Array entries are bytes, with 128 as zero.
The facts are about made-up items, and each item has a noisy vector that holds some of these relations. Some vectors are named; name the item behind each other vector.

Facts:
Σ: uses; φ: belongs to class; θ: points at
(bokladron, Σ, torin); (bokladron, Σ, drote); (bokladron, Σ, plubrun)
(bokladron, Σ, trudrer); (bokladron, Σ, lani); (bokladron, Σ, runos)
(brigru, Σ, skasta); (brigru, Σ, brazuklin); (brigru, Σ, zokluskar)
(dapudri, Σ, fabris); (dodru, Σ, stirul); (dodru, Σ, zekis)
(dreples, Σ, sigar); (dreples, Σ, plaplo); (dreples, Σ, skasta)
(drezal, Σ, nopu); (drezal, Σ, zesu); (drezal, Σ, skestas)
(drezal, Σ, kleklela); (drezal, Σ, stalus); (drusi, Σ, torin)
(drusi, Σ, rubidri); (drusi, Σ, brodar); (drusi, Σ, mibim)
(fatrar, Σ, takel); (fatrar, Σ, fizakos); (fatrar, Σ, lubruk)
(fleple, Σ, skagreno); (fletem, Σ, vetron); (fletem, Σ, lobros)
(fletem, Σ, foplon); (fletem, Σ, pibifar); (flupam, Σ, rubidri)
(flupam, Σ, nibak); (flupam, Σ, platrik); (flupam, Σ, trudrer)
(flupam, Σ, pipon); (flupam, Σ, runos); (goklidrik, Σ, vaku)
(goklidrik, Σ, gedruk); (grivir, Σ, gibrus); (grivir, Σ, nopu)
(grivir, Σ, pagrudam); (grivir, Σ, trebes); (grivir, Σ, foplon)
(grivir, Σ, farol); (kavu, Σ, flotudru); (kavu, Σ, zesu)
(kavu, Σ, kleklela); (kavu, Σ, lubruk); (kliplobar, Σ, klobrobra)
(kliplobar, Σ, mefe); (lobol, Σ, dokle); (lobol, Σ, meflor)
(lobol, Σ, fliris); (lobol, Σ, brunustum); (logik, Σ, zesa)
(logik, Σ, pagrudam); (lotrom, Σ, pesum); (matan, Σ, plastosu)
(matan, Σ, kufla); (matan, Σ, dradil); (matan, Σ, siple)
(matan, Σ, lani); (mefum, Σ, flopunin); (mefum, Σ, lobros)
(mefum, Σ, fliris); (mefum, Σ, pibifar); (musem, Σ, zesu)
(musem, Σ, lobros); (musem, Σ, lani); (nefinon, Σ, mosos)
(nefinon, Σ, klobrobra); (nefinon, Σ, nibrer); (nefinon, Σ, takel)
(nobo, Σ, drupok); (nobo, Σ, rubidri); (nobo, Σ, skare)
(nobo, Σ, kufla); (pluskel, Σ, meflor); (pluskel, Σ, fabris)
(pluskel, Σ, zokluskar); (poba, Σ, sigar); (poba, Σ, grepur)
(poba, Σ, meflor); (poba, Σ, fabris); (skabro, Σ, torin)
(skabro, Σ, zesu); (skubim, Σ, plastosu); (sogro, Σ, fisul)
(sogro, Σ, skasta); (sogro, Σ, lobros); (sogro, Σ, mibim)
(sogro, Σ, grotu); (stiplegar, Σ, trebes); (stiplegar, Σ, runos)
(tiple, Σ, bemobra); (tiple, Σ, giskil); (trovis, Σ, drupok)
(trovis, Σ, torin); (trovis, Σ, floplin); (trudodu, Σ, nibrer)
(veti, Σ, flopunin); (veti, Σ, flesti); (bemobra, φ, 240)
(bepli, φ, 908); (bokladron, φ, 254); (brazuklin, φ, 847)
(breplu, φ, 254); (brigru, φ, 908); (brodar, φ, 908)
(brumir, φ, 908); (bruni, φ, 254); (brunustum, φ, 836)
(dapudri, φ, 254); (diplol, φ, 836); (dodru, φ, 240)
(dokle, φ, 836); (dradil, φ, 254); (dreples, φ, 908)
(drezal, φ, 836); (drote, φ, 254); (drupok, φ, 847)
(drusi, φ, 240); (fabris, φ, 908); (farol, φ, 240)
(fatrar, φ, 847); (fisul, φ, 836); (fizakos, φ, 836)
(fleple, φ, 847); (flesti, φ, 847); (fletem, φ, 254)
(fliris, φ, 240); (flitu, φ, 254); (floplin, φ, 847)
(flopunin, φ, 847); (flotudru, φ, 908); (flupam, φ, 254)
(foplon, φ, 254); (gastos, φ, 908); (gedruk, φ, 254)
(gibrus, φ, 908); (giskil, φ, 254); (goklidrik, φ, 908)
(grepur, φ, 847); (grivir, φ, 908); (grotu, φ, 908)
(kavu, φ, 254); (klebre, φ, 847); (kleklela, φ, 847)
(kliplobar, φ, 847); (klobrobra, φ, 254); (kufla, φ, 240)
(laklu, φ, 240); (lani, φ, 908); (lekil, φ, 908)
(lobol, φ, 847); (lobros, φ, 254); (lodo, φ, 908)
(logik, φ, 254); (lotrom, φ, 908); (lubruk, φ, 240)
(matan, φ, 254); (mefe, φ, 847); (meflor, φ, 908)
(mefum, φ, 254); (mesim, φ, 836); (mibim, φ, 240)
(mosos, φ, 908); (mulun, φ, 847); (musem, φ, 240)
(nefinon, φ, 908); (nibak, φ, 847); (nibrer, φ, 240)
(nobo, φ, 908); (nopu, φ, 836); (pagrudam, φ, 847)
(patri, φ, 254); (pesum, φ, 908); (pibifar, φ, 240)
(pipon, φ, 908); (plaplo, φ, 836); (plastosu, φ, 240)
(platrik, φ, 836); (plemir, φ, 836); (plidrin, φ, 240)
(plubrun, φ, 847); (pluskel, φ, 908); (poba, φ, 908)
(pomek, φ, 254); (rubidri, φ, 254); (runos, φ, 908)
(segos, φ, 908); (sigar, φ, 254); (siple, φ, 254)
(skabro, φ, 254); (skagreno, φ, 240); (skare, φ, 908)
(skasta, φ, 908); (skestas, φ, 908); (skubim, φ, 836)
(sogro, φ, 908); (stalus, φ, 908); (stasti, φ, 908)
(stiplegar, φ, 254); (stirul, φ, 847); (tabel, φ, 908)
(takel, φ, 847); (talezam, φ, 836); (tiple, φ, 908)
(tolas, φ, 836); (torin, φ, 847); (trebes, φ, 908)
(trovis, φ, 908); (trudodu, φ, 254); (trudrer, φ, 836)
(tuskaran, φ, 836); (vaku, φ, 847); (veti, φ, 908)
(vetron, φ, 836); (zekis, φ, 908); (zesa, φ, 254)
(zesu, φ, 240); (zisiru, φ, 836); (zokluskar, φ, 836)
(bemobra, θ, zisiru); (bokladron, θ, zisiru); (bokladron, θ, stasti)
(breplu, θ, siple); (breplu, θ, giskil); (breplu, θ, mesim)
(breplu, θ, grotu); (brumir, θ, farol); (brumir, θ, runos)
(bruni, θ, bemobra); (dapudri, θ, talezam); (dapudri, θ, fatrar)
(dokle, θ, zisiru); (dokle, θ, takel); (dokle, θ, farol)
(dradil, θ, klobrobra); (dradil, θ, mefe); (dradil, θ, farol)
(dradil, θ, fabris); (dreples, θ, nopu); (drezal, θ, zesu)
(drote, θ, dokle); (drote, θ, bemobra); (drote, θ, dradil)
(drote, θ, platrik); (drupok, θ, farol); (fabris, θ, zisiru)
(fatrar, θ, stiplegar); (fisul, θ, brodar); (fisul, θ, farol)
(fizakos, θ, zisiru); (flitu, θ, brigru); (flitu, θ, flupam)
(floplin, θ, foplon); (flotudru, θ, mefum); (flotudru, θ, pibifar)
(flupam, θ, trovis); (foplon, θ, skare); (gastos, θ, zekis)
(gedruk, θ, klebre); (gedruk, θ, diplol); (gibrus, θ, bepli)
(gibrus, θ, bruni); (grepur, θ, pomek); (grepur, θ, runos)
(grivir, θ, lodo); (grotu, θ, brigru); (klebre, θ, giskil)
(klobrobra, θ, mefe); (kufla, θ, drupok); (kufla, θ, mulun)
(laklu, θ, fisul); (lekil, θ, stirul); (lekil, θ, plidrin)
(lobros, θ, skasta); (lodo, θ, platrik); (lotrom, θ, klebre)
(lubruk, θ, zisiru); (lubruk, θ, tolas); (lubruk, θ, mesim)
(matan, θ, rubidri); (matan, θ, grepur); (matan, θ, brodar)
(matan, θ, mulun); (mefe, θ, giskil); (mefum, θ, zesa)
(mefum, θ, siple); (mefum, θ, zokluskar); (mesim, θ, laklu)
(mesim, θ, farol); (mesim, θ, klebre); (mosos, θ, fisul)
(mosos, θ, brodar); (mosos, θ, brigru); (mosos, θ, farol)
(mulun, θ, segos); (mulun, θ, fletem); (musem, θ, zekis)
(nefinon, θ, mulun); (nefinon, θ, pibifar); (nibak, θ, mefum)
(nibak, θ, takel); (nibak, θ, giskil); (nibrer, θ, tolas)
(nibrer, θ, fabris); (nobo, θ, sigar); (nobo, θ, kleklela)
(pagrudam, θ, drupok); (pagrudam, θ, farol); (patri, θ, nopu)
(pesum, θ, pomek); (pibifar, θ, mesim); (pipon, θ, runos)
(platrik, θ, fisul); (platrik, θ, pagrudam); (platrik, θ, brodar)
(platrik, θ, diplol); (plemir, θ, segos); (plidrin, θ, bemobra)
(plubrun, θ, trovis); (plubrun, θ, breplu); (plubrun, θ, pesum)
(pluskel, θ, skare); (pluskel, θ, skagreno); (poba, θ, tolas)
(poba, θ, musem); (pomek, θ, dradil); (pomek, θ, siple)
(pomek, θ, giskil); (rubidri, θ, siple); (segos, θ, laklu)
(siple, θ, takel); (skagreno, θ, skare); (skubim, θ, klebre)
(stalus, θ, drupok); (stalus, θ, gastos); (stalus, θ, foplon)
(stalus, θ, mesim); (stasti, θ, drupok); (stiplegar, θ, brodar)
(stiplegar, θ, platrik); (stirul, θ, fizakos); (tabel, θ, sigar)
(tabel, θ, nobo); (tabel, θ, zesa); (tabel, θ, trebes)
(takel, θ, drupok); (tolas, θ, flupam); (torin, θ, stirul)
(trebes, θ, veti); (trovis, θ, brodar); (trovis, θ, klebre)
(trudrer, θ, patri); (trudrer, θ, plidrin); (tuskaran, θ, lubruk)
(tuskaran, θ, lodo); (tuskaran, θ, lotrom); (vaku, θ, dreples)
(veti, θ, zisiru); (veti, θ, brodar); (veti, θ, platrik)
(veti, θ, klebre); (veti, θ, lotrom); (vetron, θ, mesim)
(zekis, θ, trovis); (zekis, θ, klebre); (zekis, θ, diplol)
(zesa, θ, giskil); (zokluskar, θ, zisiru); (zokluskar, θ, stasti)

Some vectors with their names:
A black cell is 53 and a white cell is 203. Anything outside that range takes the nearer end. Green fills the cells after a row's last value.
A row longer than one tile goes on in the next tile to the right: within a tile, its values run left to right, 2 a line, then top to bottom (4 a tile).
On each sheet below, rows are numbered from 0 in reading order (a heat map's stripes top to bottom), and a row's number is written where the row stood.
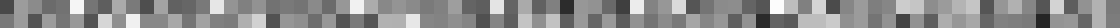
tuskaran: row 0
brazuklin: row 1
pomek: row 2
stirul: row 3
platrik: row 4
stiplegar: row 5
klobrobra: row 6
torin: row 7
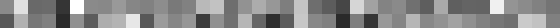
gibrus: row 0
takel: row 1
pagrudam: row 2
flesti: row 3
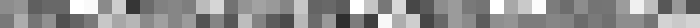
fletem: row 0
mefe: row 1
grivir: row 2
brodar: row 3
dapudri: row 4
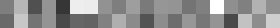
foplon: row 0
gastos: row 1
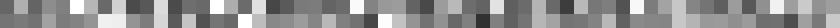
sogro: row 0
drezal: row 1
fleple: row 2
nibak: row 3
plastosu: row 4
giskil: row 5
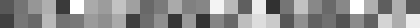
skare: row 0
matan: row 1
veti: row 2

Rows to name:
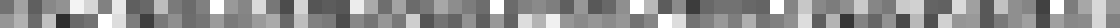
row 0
kavu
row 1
grotu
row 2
vetron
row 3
lekil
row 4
lobol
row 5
zisiru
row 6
mosos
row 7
lani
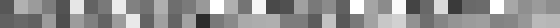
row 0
kufla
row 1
musem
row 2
drusi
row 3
fliris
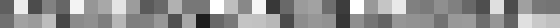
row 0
zesu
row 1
flupam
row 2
runos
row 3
vaku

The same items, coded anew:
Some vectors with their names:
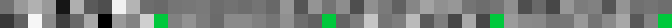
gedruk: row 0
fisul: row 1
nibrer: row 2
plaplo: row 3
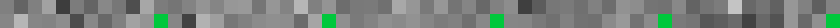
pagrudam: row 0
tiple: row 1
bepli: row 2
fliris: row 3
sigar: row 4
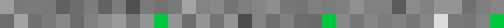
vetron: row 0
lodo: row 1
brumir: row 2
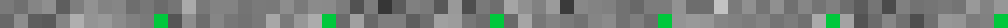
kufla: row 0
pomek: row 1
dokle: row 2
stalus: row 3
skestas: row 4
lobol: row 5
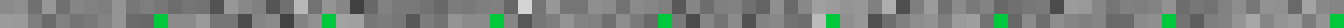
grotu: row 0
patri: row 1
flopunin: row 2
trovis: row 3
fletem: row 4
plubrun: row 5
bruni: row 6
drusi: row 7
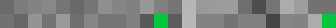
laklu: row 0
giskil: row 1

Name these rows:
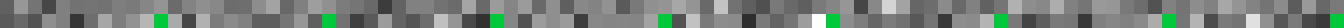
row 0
mefum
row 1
fatrar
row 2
pluskel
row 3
grivir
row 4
zesa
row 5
kleklela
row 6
tabel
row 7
skare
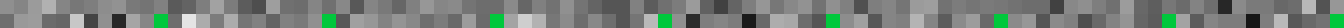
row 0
klobrobra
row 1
farol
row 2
lubruk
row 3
nopu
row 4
poba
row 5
torin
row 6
fabris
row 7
dreples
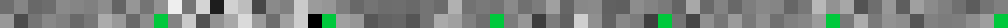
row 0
sogro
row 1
stirul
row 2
grepur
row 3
floplin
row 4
stiplegar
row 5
gibrus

